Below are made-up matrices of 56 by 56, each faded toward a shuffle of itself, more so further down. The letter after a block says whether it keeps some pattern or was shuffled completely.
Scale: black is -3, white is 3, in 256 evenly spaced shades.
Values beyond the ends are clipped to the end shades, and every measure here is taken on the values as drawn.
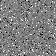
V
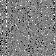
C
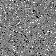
V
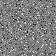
V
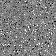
V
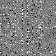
C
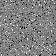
V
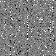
C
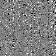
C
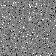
V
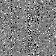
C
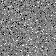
V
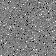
V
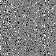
C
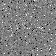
V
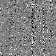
C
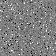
V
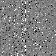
C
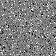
V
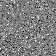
V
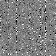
C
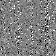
C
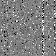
C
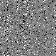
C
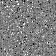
V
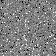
V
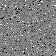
V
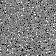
V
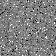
V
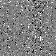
C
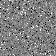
V
